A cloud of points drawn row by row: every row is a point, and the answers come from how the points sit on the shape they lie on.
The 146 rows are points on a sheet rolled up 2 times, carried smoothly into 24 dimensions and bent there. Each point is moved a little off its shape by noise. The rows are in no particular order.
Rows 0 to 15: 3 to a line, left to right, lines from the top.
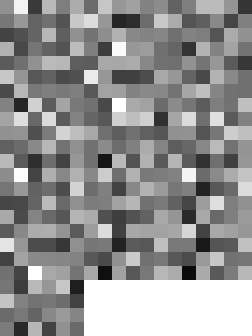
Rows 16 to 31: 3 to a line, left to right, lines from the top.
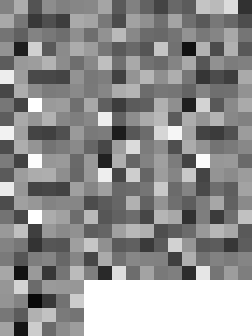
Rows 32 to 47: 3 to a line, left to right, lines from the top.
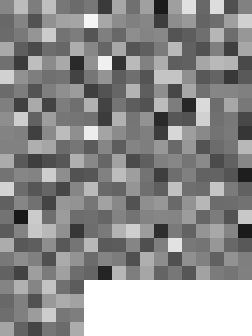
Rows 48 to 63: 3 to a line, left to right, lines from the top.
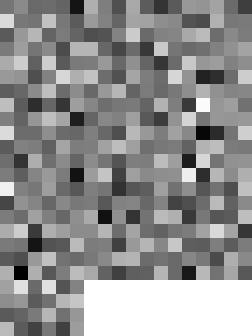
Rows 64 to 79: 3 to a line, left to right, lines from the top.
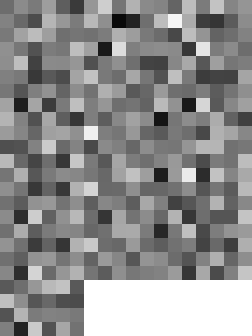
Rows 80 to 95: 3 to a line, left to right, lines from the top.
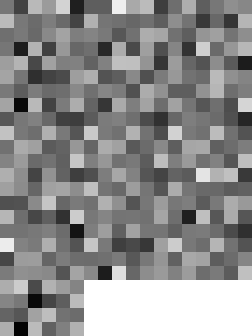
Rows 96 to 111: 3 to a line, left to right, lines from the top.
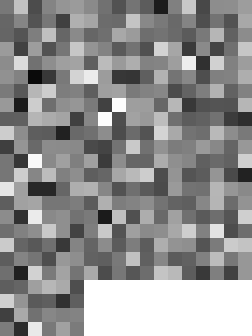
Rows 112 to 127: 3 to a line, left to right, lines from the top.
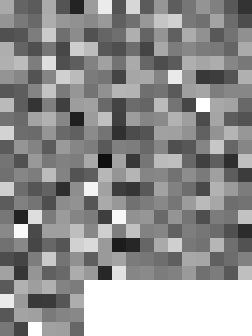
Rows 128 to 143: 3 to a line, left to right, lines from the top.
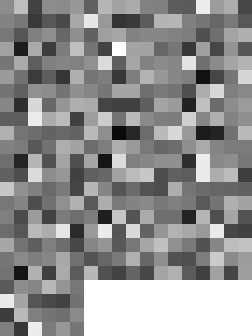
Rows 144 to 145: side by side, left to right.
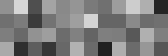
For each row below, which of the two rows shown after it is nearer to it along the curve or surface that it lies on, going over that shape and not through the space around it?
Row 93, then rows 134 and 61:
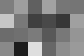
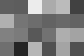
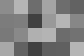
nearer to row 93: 61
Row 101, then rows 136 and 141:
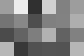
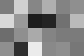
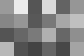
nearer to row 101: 141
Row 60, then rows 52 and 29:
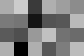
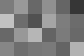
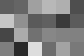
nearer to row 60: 29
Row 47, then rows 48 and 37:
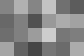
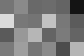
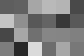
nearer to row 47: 48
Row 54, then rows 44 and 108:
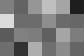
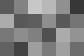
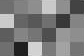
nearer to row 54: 44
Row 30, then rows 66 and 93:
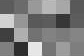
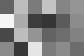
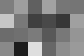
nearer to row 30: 66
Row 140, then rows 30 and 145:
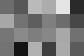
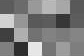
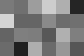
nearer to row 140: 30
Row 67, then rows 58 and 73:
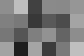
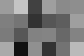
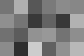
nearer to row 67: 58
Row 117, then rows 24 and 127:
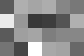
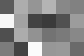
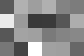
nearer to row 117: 127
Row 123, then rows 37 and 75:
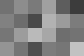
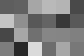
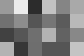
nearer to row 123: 75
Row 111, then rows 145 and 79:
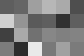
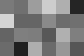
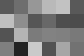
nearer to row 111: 79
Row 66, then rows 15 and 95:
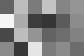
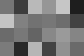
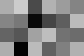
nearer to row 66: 95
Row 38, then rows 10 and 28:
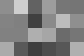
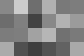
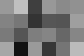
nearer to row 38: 10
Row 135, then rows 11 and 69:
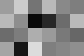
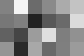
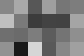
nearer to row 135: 11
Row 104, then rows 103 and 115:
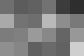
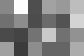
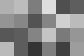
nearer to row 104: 115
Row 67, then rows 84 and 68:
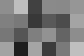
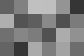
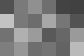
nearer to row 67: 84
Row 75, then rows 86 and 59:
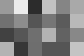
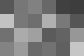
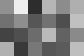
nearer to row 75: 59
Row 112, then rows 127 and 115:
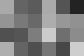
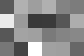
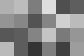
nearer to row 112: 115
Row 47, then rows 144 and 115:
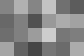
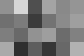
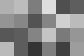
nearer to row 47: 144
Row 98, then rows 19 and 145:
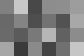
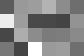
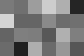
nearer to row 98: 145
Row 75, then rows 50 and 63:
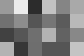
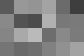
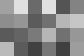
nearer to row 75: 63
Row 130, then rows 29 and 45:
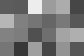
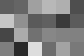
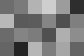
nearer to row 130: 29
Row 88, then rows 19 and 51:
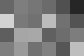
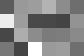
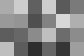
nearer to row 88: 51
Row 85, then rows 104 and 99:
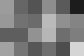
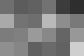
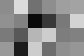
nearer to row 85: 104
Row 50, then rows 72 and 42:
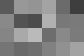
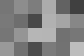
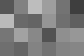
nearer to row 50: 72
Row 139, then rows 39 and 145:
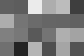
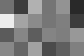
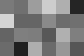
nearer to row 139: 39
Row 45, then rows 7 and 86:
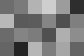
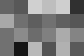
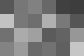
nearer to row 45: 86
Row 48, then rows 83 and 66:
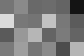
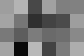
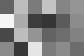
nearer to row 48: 83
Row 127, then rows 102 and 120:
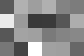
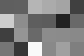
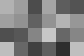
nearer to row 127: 102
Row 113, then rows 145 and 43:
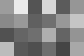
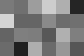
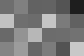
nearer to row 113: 43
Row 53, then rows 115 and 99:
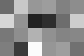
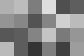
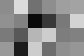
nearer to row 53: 99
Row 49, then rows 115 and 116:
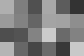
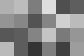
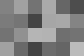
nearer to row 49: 115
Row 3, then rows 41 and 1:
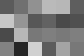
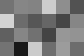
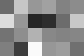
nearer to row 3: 1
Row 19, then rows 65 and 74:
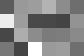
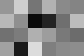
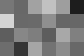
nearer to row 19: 65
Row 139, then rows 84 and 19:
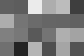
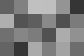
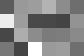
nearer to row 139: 19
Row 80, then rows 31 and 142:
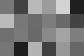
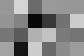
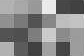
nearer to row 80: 31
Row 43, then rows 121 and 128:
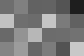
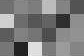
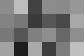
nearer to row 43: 121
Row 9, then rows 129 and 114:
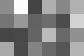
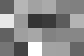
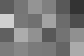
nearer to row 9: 129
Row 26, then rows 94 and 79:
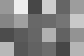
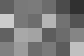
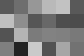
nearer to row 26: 94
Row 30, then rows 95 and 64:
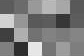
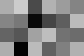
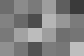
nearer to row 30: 95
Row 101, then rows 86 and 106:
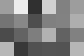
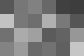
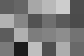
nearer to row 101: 86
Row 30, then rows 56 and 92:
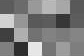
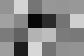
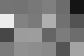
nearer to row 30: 56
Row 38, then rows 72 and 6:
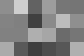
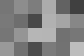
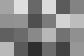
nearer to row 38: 72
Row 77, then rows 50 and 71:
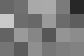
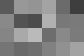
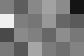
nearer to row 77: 71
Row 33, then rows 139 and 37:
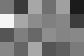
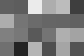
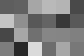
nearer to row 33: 139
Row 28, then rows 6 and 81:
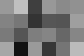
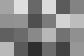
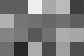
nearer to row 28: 6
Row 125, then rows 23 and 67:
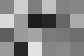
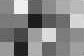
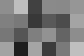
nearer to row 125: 23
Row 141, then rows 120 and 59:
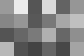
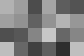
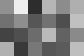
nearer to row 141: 59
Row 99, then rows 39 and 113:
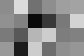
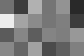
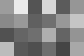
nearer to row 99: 113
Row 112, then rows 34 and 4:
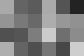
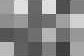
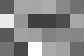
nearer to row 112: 34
